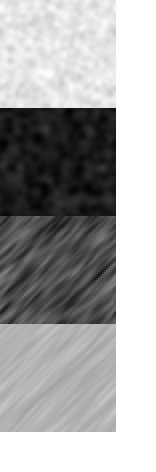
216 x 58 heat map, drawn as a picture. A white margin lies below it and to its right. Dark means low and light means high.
It is made of 4 by 1 panels. Panel 1,1: very high, blotchy, faint in contrast. Panel 2,1: very low, blotchy, faint in contrast. Panel 3,1: low, slanting up to the right. Panel 4,1: high, slanting up to the right, faint in contrast.
